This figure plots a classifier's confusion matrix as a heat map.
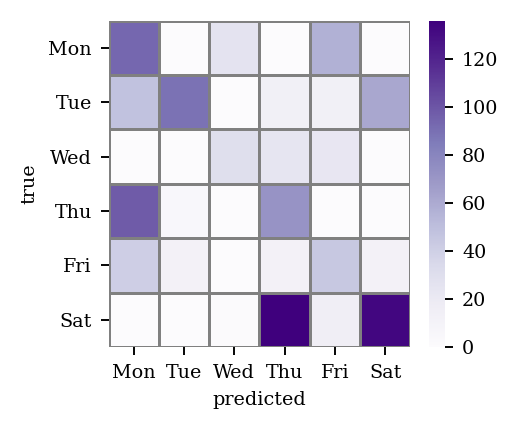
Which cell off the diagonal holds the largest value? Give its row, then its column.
Sat, Thu
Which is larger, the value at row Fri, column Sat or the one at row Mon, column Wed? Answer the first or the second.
the second
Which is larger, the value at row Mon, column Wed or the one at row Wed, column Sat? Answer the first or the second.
the first
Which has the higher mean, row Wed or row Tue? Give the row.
Tue
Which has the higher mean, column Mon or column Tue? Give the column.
Mon
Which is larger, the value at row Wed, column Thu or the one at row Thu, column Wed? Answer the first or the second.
the first
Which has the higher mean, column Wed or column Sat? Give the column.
Sat
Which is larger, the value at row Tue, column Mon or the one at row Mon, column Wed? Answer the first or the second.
the first
